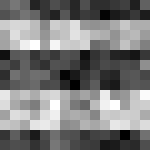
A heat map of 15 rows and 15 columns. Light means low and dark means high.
Streaks run across, left to right. Stripes running across repeat 2 times from top to bottom. The ninth with the highest average is the centre. There is no overall slope.
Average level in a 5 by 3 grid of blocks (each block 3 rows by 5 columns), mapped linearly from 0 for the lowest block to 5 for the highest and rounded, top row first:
3 3 4
2 2 3
4 5 4
0 1 0
3 3 3
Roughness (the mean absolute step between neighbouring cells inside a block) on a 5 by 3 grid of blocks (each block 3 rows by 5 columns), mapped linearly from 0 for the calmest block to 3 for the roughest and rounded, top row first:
2 2 3 / 3 3 2 / 0 1 0 / 1 1 1 / 2 1 3
